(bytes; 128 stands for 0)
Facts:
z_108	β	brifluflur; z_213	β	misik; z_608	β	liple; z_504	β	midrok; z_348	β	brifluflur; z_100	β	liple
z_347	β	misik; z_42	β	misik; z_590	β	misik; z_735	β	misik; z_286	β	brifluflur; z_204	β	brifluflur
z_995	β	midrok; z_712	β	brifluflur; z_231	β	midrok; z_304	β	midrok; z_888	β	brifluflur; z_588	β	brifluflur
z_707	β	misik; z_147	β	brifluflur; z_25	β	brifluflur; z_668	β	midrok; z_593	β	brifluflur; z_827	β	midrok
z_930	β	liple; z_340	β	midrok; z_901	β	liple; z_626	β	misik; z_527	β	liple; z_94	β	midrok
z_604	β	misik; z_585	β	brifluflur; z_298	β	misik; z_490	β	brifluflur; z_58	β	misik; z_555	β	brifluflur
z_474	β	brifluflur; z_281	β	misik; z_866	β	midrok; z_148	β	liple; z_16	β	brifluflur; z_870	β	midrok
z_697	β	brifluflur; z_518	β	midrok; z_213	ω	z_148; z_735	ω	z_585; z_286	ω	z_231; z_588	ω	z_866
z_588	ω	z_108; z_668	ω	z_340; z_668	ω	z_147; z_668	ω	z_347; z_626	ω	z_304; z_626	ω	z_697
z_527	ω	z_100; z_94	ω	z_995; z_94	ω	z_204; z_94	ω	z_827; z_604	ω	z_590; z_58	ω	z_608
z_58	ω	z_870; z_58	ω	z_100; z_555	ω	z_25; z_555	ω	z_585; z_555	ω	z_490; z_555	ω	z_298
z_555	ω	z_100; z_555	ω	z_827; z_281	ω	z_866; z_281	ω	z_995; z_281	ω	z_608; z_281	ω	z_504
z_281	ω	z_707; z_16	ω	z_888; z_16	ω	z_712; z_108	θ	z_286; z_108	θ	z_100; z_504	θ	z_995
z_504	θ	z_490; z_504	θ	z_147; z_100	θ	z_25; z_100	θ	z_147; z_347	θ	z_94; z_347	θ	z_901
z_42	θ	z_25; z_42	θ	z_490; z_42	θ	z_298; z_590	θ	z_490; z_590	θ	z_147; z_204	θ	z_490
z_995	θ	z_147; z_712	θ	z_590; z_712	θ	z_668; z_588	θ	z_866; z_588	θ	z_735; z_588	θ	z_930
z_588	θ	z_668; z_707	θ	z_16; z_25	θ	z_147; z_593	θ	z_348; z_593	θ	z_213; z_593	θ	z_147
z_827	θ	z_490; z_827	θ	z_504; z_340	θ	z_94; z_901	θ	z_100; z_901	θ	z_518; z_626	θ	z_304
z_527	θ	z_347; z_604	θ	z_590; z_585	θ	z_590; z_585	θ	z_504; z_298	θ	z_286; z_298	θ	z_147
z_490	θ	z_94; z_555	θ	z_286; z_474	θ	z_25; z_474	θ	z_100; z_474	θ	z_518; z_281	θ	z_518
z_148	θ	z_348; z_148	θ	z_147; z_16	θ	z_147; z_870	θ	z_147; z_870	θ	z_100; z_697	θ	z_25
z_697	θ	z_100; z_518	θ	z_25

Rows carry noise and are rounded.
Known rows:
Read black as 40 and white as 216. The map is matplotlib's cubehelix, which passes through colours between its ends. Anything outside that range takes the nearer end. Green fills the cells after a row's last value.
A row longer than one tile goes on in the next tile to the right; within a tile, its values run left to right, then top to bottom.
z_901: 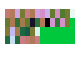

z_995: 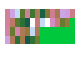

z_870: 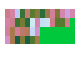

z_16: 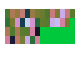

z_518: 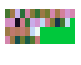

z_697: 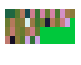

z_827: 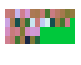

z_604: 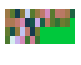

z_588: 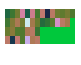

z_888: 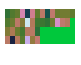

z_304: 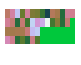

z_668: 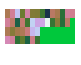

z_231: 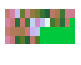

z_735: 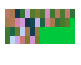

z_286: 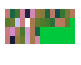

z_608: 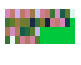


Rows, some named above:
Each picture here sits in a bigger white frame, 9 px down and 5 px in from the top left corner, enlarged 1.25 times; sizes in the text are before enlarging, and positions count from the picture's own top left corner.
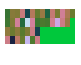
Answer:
z_593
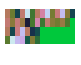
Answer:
z_590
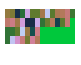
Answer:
z_281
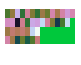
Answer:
z_518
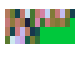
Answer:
z_590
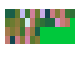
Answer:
z_585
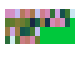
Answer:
z_527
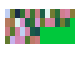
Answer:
z_298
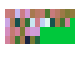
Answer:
z_827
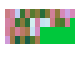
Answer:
z_870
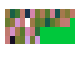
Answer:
z_108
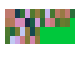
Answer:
z_707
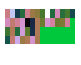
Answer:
z_347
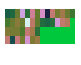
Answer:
z_712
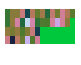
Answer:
z_593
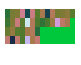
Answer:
z_348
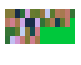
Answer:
z_281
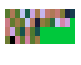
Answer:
z_490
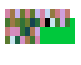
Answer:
z_100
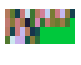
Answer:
z_590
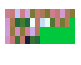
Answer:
z_504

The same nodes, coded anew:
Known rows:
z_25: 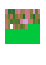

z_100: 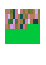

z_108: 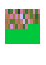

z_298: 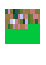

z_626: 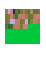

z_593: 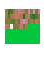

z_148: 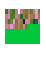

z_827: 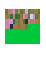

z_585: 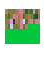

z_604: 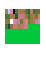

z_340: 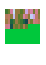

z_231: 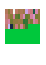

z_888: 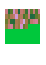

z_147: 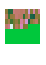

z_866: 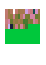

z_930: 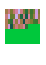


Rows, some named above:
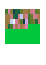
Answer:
z_298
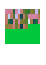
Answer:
z_901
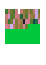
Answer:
z_148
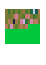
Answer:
z_204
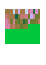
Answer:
z_870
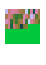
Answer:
z_518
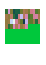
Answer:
z_298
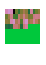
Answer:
z_281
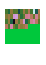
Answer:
z_490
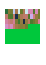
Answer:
z_995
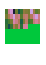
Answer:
z_347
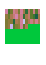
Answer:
z_588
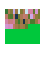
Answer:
z_995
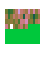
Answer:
z_16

